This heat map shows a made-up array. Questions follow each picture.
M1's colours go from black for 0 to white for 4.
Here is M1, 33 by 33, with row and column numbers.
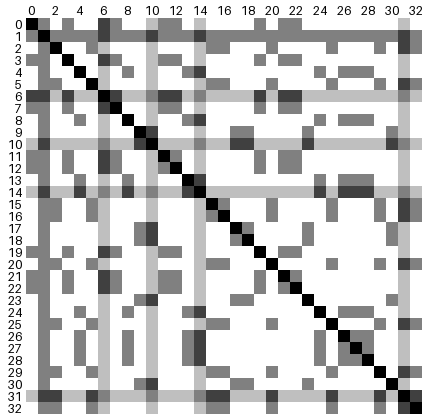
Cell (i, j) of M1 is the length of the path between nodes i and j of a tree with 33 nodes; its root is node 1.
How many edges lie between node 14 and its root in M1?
1
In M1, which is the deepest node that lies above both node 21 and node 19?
6
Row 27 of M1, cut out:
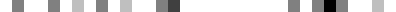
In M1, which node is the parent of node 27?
14
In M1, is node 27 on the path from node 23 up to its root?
no
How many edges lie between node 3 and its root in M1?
2
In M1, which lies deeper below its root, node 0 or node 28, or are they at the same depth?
the same depth
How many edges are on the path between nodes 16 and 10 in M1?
3
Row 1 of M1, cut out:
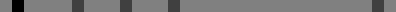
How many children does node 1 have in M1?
4
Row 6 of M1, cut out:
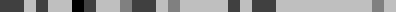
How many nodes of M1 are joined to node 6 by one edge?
9
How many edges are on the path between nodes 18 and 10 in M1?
1
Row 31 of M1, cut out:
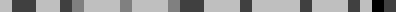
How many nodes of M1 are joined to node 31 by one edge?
9
